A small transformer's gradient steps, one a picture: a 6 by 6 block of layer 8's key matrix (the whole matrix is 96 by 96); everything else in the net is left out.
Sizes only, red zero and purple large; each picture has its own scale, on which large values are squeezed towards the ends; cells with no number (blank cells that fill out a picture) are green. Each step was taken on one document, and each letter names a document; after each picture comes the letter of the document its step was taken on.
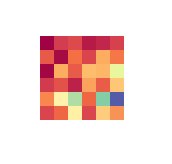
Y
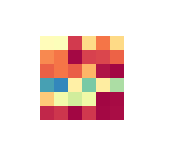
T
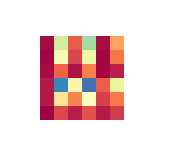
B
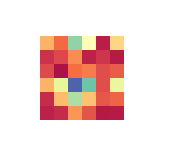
T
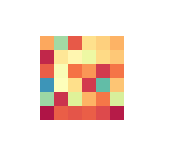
T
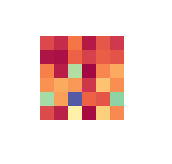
Y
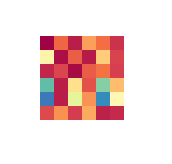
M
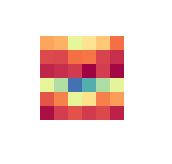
T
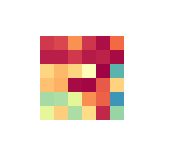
Y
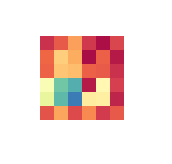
M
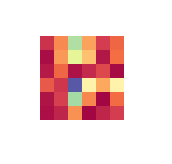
B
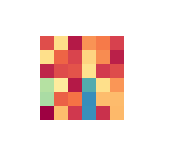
M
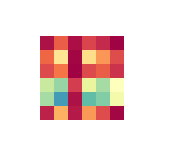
M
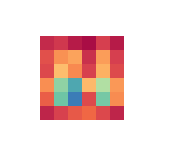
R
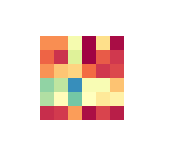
R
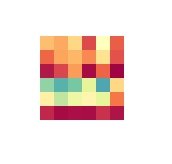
B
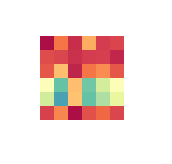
M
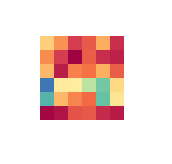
R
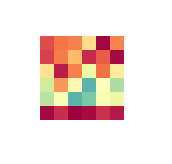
R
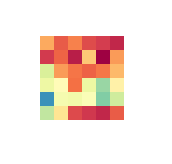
Y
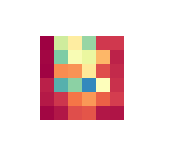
B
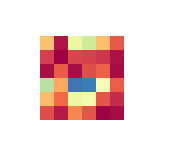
T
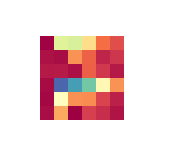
T
